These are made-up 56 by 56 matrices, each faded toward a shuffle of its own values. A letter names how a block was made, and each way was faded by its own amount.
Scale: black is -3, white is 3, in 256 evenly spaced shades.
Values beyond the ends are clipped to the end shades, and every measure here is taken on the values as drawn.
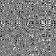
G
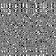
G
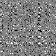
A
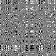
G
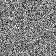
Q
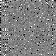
A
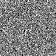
Q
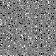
A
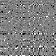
G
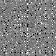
A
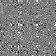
A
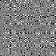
G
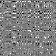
G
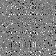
A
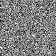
Q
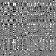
G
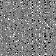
A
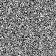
Q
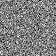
Q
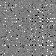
A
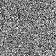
Q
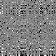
G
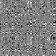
G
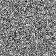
Q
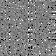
A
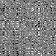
G
